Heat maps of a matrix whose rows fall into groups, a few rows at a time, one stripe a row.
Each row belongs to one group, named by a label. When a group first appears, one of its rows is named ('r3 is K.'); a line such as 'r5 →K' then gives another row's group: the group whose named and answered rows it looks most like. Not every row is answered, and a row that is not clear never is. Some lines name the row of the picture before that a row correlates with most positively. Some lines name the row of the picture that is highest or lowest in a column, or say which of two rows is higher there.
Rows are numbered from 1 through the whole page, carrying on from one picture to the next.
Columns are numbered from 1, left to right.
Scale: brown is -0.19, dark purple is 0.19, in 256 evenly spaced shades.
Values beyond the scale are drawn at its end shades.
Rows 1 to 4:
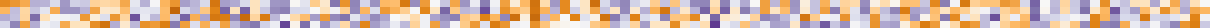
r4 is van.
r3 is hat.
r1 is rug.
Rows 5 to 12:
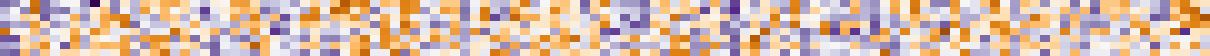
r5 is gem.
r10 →van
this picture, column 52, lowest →7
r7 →gem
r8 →gem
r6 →gem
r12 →van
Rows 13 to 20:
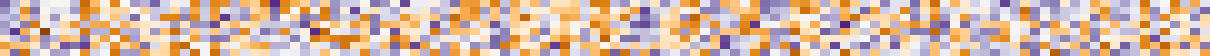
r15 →hat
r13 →hat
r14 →hat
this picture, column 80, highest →19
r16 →gem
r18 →gem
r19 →rug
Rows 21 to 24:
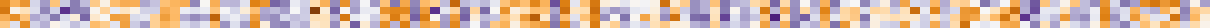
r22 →rug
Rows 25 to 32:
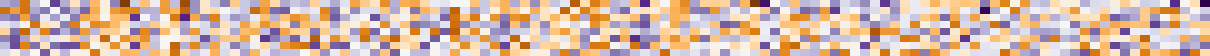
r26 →rug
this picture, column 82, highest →26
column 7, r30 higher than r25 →No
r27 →hat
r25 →van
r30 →gem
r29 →hat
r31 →hat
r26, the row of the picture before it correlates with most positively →21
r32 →rug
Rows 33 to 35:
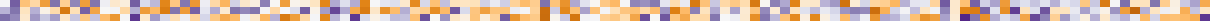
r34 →van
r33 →hat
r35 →hat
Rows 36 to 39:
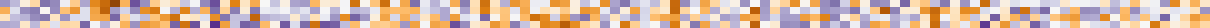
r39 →van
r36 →gem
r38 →rug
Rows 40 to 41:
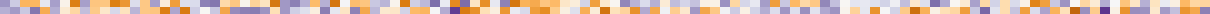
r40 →gem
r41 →van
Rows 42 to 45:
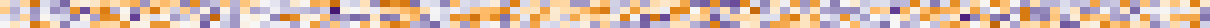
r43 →van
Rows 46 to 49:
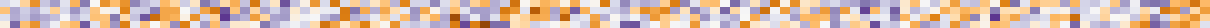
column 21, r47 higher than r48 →No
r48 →rug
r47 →rug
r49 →gem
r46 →gem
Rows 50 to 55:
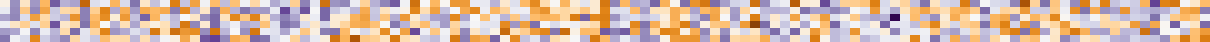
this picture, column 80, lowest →50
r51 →van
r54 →rug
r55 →gem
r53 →van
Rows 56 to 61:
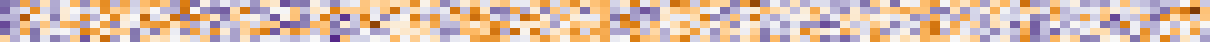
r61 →van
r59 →van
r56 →van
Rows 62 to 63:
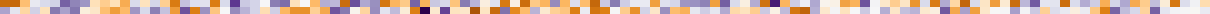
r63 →hat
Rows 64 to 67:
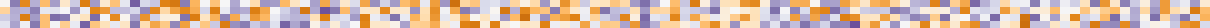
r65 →rug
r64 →hat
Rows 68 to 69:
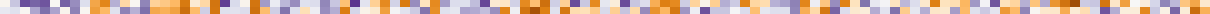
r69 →rug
